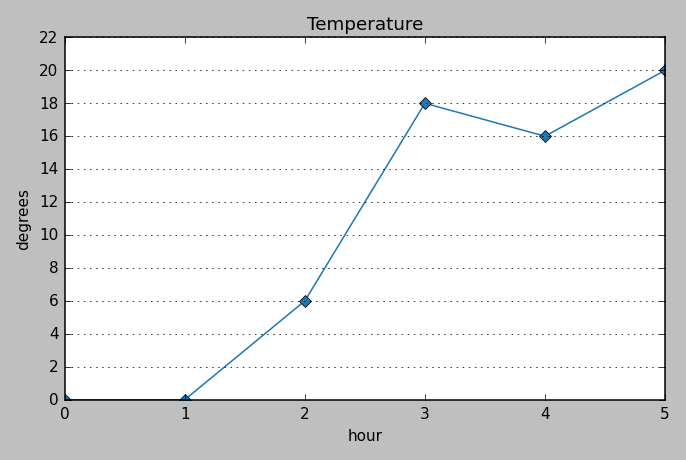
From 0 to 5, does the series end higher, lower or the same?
higher
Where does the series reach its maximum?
5
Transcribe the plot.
Title: Temperature
x-axis: hour, ticks 0 1 2 3 4 5
y-axis: degrees, ticks 0 2 4 6 8 10 12 14 16 18 20 22
Values:
0 0 6 18 16 20
